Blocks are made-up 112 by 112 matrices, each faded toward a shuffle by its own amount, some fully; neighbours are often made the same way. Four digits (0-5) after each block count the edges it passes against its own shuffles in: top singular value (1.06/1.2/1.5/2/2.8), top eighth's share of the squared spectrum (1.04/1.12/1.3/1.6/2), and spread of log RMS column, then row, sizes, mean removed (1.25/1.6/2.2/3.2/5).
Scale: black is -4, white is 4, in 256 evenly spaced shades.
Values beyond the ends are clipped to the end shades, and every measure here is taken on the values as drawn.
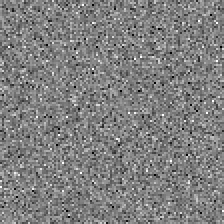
0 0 0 0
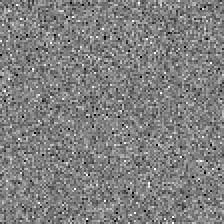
0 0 0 0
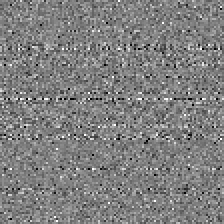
4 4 1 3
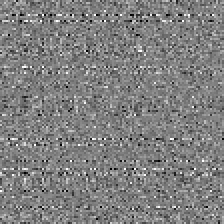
4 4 1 4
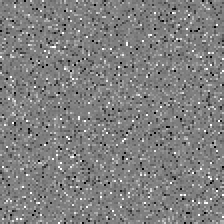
0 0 0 0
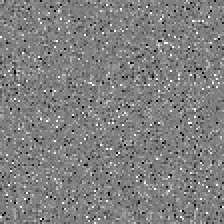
2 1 0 0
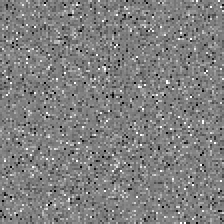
2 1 0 0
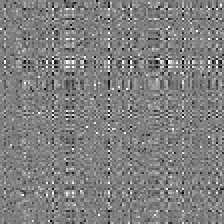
5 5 4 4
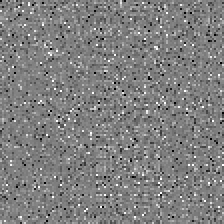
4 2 1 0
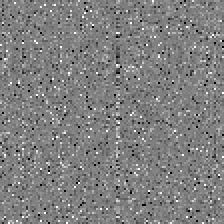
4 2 1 0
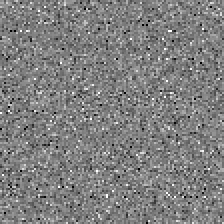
0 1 0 2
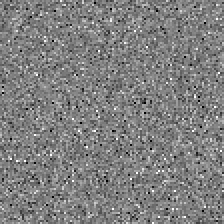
0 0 0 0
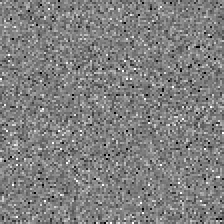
0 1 0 1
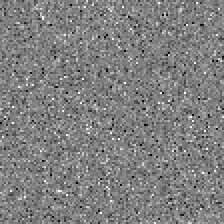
0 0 0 0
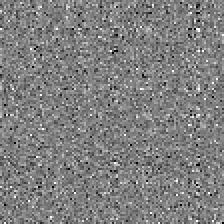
4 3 2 2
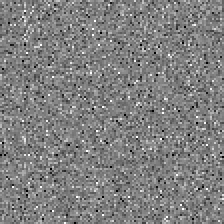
3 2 0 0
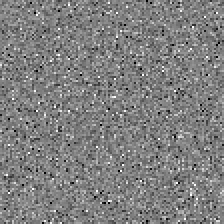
3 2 1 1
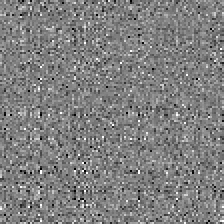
5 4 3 3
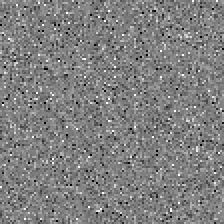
1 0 0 0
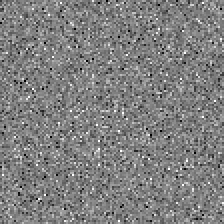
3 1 0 0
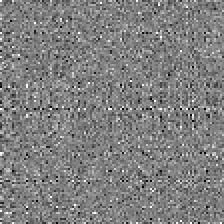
5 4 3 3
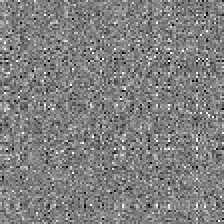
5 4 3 2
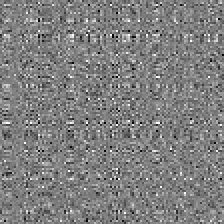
5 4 3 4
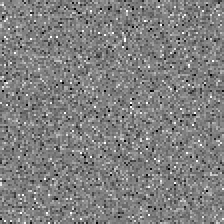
1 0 0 0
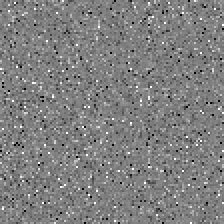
0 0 0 0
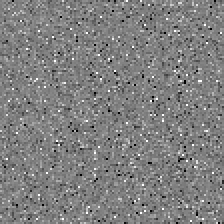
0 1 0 0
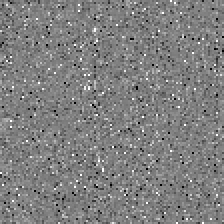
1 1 1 0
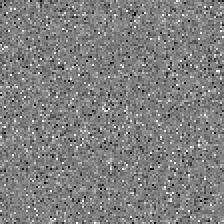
2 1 0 0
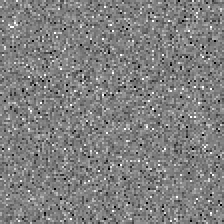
2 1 0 0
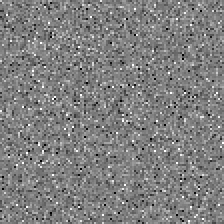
2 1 0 0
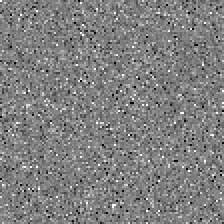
1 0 0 0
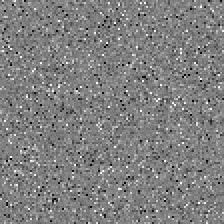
0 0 0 0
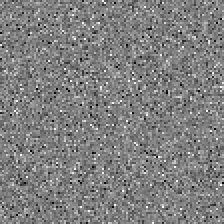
2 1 0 1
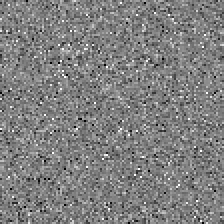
3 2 0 1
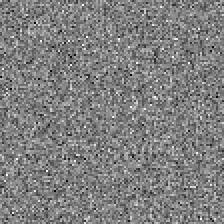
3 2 0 0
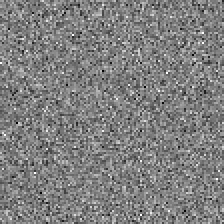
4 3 1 1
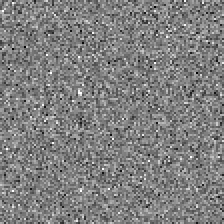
3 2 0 0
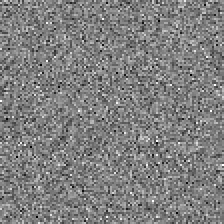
3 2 1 1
